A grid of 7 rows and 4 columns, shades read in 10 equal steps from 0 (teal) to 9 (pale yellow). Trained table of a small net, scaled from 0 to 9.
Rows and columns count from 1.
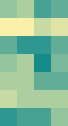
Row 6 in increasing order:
6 6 6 7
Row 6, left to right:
7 6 6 6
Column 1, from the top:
5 9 3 5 6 7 1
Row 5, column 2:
6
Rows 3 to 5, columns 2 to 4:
1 1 3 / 6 0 4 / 6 3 3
